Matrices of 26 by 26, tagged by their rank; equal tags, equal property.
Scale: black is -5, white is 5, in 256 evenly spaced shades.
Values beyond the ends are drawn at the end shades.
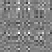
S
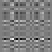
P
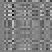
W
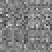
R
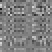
S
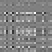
W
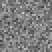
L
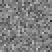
L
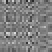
S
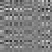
W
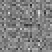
R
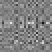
S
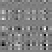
W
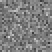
L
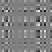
P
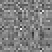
R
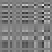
P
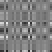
P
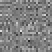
R
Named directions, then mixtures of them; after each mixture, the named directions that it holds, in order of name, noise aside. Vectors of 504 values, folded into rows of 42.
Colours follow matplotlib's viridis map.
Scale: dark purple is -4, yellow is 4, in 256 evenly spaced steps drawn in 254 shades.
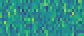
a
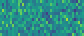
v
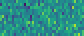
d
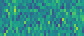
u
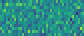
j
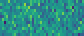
a, d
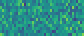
d, v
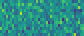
j, u, v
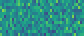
d, j, v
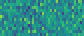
a, d, j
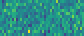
j, u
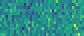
d, u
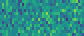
v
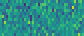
a, d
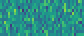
a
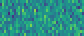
a, d, j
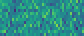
u, v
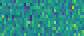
d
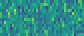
a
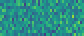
d, j, v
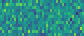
j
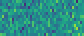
d, u, v
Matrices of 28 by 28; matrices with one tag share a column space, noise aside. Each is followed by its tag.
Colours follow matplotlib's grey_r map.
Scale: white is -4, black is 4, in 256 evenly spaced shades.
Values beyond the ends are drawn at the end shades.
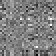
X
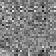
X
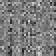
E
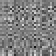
X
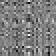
E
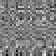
X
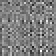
E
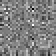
X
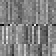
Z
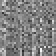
E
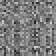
E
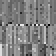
Z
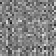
E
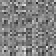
E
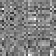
X
